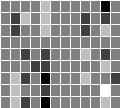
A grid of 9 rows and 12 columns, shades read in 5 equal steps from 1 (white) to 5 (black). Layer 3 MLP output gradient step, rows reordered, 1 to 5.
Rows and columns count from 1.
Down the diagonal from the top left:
3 4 3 3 4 3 3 3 3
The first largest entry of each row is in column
11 2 2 1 3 4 5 5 5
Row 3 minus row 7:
0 2 -1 0 -3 0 0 0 2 0 -1 -1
